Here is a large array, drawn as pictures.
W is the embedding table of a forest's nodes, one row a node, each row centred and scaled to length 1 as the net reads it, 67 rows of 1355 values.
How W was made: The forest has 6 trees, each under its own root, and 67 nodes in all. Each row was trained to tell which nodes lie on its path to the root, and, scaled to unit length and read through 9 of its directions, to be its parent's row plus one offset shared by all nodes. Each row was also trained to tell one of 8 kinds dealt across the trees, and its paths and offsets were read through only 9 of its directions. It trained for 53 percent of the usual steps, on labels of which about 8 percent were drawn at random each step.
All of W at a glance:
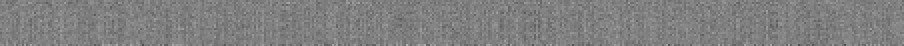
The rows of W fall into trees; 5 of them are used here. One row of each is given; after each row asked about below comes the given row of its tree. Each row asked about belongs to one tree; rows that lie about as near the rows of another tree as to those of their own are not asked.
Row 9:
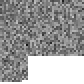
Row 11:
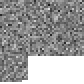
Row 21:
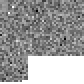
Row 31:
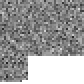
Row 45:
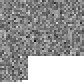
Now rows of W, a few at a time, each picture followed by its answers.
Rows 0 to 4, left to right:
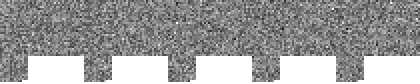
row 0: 11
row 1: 9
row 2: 21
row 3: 9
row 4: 9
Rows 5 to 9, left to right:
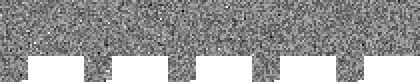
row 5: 9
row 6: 31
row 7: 11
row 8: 31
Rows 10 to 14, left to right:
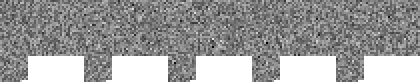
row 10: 9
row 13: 9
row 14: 21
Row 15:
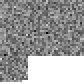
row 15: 45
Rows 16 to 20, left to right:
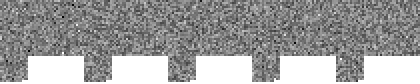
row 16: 45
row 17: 21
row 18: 31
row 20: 31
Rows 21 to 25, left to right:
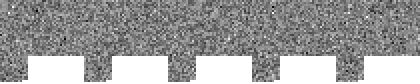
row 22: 45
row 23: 21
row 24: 11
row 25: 31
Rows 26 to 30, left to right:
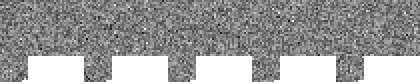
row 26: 9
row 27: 21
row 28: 21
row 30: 31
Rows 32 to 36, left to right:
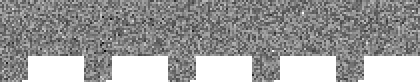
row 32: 11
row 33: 11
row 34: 21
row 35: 9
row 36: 21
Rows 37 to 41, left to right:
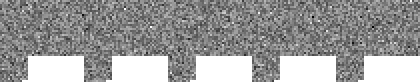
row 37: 21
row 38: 31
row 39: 21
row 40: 31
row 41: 11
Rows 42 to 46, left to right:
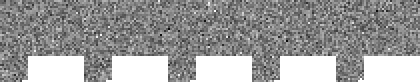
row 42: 45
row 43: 11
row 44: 45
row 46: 21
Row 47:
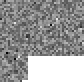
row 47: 31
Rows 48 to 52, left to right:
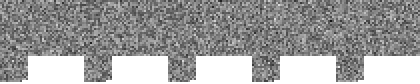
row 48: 31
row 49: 9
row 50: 9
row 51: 31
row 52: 11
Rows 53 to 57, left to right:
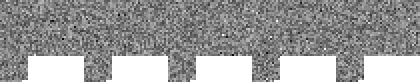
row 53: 45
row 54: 21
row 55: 31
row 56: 11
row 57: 21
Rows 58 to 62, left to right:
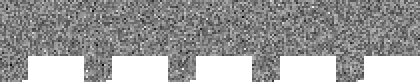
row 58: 11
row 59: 45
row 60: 11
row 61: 45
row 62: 9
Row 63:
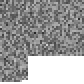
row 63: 9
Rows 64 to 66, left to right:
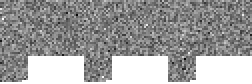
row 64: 11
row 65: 45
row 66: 45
